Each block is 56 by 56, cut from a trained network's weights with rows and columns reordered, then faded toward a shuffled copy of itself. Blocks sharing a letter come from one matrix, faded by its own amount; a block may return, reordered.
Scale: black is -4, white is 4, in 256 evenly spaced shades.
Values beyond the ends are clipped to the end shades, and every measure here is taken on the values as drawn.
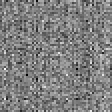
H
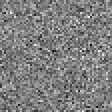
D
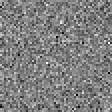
D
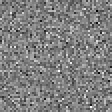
D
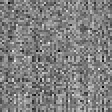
H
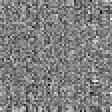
H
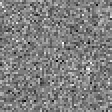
D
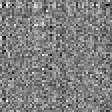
H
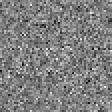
D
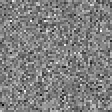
D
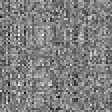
H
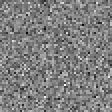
D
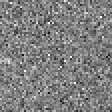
D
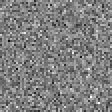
D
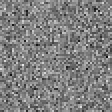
D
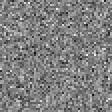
D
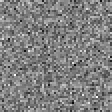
D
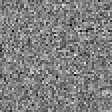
D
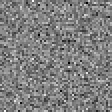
D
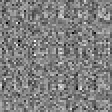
H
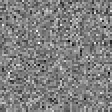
D
